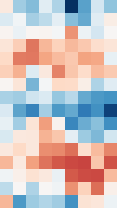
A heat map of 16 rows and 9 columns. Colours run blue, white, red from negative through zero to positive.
Streaks run across, left to right. Horizontal stripes repeat 2 times down the table. The ninth with the highest average is the bottom right. No single row or column stands out from its neighbours.
